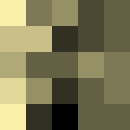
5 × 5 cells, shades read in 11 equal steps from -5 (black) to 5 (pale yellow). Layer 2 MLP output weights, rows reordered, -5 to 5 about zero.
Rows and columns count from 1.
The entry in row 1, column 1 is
5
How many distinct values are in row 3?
4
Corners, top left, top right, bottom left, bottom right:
5 -1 5 -1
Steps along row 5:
down down up same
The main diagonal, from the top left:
5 3 -1 -1 -1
